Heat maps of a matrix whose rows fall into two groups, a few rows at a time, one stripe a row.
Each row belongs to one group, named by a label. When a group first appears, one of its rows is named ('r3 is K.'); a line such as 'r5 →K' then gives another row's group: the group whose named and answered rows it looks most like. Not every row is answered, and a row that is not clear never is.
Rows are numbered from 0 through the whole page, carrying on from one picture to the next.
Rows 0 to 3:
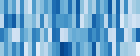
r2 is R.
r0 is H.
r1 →H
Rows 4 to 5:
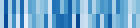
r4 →H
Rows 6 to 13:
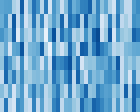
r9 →R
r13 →R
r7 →H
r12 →R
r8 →H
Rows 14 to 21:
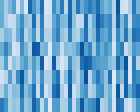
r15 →R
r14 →H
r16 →R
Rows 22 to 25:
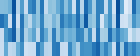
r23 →H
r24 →H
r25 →R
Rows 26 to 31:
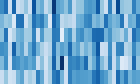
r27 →R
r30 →H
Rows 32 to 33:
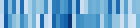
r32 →H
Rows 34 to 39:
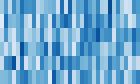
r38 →H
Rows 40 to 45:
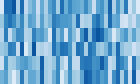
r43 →H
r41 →H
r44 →R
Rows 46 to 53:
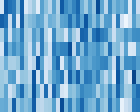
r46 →H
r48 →R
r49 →H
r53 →H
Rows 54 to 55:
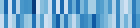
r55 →R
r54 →H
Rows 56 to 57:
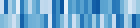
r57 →R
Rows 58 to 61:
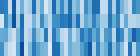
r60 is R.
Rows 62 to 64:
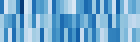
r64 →H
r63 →H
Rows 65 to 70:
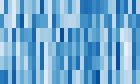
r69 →H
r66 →R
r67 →H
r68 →H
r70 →H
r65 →R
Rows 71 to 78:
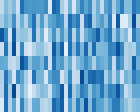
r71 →R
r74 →H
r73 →H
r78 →H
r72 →H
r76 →R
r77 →H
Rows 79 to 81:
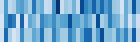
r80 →H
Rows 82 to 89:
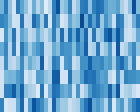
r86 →R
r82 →R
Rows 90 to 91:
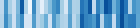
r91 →R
